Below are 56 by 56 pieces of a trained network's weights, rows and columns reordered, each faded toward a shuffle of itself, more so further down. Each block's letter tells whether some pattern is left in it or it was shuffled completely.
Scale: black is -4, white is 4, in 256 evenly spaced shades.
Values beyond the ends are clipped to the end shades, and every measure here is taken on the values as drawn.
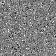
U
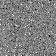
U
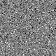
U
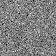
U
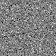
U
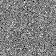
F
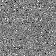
F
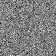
U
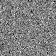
U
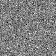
U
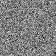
U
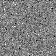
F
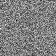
U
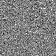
F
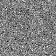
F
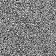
F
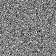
F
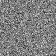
U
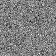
F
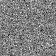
F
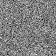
U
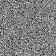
F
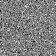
F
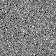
U
